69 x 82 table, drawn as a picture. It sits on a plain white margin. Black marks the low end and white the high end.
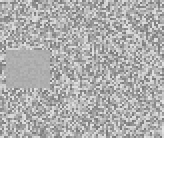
Fine speckle covers the field. Neither half mirrors the other. No regular stripes run through it. On average the colour sits 70% of the way up the scale. There is no overall slope. An odd patch, calmer than its surroundings, sits in the middle left. The middle left is the calmest part.
